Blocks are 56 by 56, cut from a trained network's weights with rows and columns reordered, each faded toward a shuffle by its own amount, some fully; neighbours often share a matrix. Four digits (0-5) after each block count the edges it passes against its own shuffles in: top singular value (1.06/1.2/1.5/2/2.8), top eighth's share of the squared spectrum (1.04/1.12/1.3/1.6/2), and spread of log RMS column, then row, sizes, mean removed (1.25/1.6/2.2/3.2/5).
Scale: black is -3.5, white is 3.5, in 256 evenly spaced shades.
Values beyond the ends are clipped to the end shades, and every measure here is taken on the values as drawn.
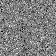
0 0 0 0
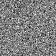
0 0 0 0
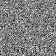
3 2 0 1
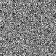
2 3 0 1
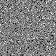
0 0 0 0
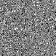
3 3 1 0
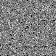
0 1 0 0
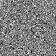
2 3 1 0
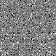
1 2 1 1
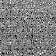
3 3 2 1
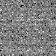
2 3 2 1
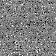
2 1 1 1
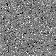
0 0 0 0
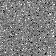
0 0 0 0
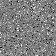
0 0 0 0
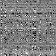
3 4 3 2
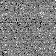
2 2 1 0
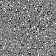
0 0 0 0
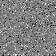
0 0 0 0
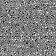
1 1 1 0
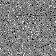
1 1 1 0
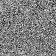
1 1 0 0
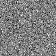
1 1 0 0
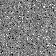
0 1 0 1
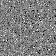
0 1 0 0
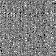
2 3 0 2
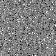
1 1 0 1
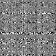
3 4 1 3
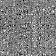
2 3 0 2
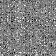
2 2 0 2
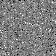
1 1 0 0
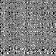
3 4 1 3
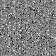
1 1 0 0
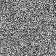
1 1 0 0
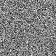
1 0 0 0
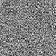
3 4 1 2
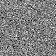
2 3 0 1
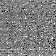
2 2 1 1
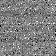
1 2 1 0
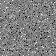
0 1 0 0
